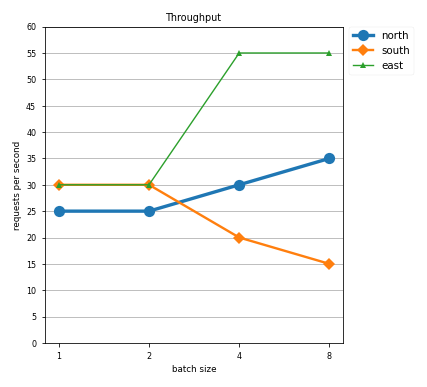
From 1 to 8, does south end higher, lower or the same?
lower
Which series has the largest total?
east
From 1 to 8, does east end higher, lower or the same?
higher
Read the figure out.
Title: Throughput
x-axis: batch size, ticks 1 2 4 8
y-axis: requests per second, ticks 0 5 10 15 20 25 30 35 40 45 50 55 60
Legend: north, south, east
Values:
north: 25 25 30 35
south: 30 30 20 15
east: 30 30 55 55
